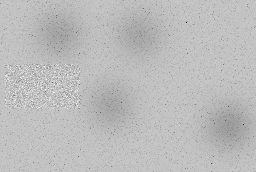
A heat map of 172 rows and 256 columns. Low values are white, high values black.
Odd patch: rougher, in the middle left. Histogram: skewed, a long tail of high values. Slope: none. Roughest part: middle left. Bumps: four. Odd rows or columns: none.
